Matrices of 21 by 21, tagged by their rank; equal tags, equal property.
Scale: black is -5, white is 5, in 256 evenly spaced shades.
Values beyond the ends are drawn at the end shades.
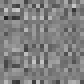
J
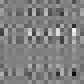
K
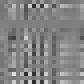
K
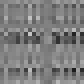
K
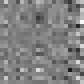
J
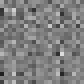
J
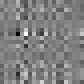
K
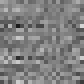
J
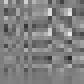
K
